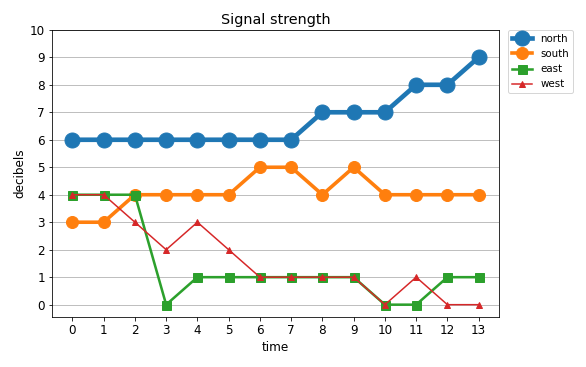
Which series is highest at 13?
north
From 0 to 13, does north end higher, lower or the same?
higher
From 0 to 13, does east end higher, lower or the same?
lower
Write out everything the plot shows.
Title: Signal strength
x-axis: time, ticks 0 1 2 3 4 5 6 7 8 9 10 11 12 13
y-axis: decibels, ticks 0 1 2 3 4 5 6 7 8 9 10
Legend: north, south, east, west
Values:
north: 6 6 6 6 6 6 6 6 7 7 7 8 8 9
south: 3 3 4 4 4 4 5 5 4 5 4 4 4 4
east: 4 4 4 0 1 1 1 1 1 1 0 0 1 1
west: 4 4 3 2 3 2 1 1 1 1 0 1 0 0
